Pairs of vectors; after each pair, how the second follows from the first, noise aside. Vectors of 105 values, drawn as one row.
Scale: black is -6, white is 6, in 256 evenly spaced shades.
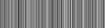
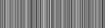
wrapped around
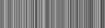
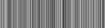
wrapped around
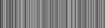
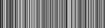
scaled up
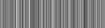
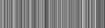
wrapped around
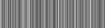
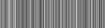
wrapped around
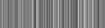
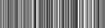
scaled up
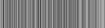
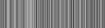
wrapped around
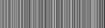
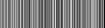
scaled up
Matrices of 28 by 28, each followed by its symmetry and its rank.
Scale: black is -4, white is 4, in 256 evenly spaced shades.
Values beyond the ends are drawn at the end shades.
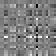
antisymmetric, rank two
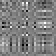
antisymmetric, rank two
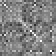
symmetric, rank five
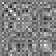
symmetric, rank three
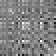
symmetric, rank three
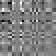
antisymmetric, rank two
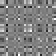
symmetric, rank two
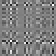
neither, rank two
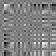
symmetric, rank two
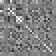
symmetric, rank five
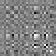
symmetric, rank three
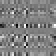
neither, rank two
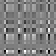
neither, rank one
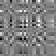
antisymmetric, rank two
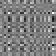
neither, rank two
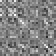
symmetric, rank five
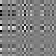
neither, rank one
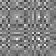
symmetric, rank two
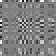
symmetric, rank two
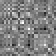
symmetric, rank three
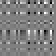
neither, rank one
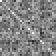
symmetric, rank five
